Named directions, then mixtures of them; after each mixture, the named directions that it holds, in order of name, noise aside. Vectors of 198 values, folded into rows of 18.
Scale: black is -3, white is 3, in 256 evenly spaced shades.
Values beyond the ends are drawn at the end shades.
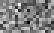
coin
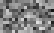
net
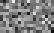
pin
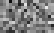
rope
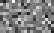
pin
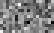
coin, net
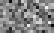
net, rope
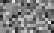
net, pin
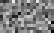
net, pin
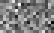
coin, pin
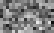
net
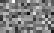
pin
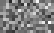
pin, rope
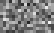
pin, rope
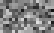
net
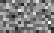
pin, rope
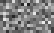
pin, rope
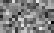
net, pin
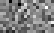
coin, rope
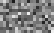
pin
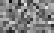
rope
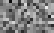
rope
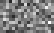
pin, rope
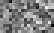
net, rope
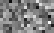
net, rope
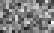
coin, net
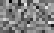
rope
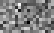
coin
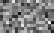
net, pin
